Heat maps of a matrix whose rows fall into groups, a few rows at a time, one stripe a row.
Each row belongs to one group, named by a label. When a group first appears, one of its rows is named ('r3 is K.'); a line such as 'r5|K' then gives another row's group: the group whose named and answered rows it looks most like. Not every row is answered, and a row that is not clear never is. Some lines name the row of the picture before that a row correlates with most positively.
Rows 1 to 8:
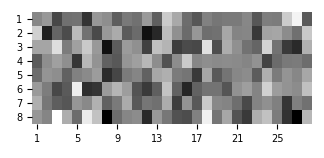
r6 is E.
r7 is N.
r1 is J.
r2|E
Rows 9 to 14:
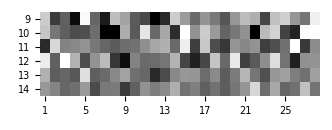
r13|E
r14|J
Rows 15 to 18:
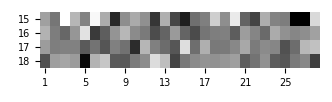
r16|E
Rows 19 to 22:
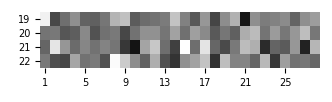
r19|E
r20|J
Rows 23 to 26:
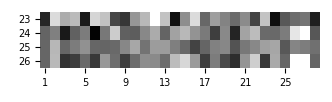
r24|J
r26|J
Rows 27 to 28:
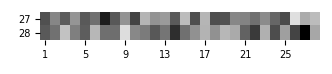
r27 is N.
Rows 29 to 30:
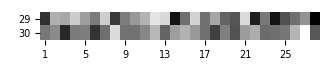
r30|J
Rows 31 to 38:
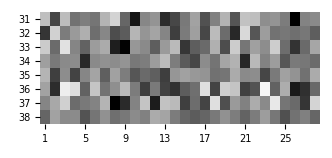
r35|E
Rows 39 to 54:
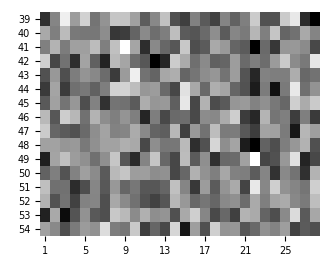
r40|J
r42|E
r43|N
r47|N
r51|E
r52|E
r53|J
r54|N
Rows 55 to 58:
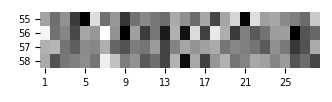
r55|E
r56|N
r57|N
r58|N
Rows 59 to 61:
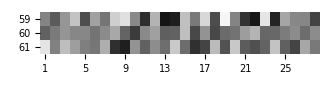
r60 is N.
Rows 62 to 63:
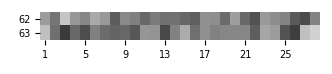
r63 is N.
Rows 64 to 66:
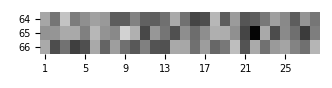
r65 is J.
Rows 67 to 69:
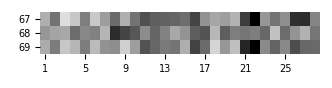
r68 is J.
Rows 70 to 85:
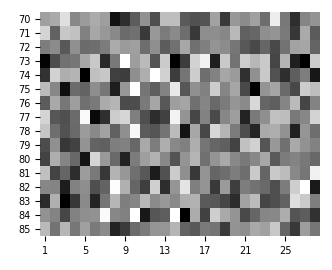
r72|J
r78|N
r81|E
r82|J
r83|J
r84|N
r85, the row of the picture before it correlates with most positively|68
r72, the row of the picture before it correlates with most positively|69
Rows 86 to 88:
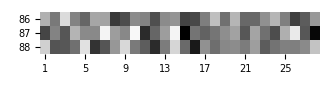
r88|E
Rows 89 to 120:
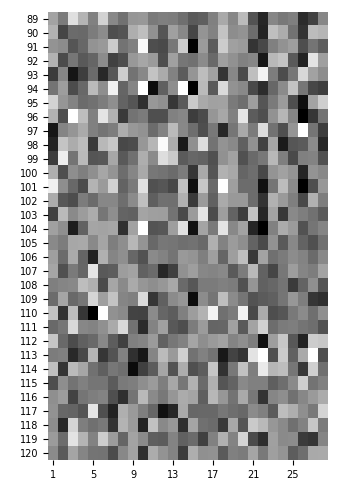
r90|N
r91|N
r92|N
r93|J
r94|N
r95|N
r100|N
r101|N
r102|N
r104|N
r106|E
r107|E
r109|N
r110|E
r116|N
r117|E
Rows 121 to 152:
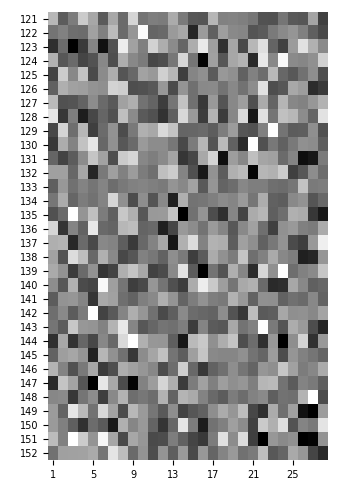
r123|J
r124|E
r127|E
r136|E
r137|N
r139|E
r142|E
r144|J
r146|E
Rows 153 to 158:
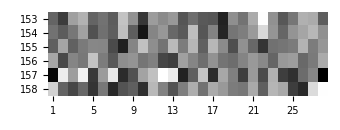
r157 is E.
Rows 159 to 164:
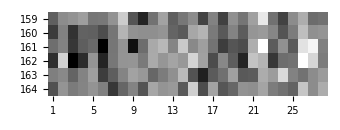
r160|J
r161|J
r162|J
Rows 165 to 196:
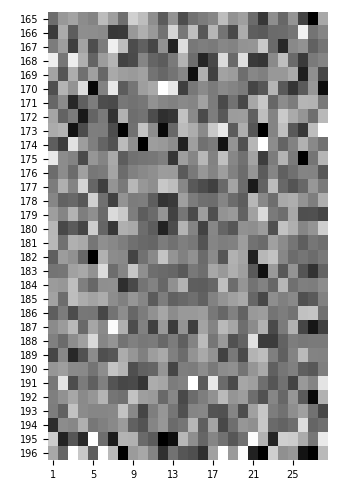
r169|N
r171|J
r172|E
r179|N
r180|E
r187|N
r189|J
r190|N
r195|E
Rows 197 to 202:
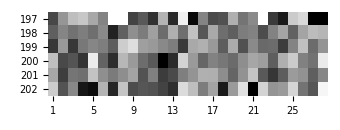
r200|E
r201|E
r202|E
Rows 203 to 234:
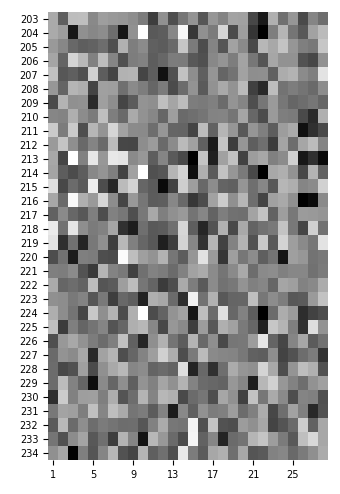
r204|N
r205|E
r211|N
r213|N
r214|N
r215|E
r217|J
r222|E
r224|N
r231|N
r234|N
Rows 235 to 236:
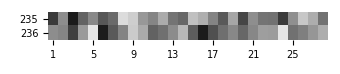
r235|J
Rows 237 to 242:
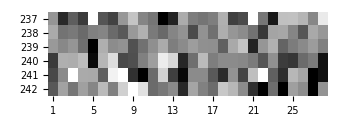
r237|E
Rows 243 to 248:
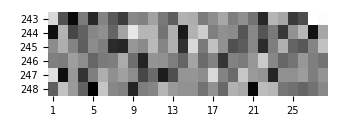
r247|E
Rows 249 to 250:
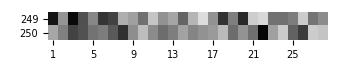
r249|J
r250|N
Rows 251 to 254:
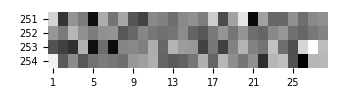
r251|E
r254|N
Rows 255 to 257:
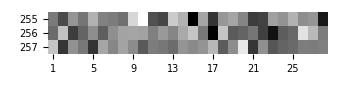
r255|N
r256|J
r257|E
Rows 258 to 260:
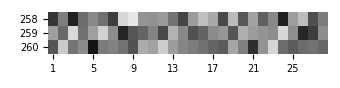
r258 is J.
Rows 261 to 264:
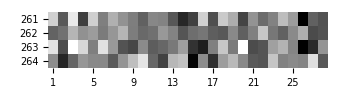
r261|N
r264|N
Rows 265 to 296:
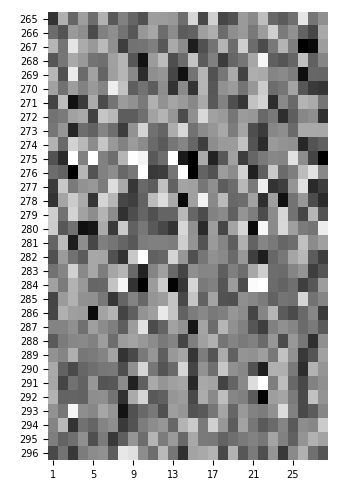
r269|N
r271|J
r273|N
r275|N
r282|N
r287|N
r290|N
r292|N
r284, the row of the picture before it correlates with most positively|262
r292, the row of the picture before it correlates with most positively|264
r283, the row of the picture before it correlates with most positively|262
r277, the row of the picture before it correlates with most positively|262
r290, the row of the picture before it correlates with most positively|264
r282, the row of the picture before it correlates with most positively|264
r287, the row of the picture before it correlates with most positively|264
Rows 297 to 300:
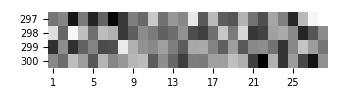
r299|J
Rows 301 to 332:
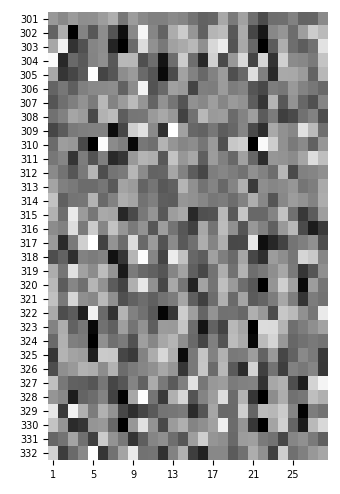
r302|N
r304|E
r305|E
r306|N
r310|E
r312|E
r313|E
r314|E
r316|N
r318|N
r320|N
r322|E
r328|N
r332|E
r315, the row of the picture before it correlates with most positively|298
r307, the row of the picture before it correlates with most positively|300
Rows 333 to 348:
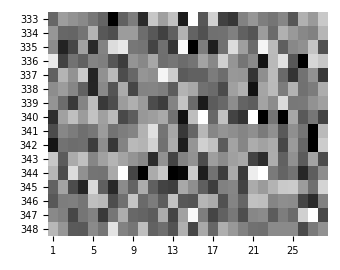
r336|N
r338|E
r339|E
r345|E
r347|J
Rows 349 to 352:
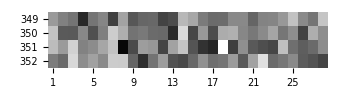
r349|E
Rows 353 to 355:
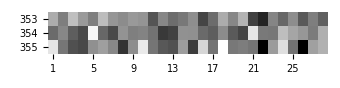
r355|N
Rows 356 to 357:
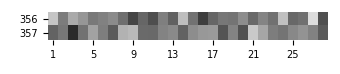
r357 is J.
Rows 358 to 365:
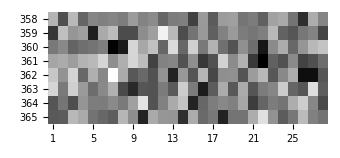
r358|N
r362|N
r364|N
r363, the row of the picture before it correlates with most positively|356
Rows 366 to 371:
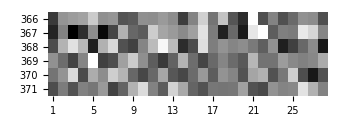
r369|E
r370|N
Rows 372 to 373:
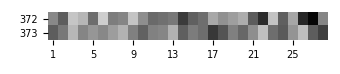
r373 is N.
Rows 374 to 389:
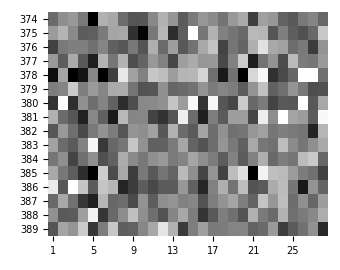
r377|E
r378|J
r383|E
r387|E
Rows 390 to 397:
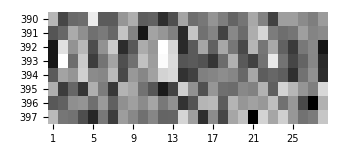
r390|E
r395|E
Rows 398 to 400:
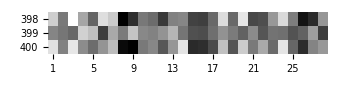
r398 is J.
